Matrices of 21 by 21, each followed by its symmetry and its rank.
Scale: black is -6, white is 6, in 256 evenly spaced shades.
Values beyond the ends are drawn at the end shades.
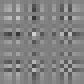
symmetric, rank one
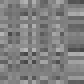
neither, rank two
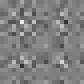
symmetric, rank two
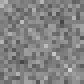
symmetric, full rank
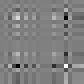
symmetric, rank one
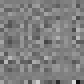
neither, rank three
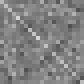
symmetric, full rank
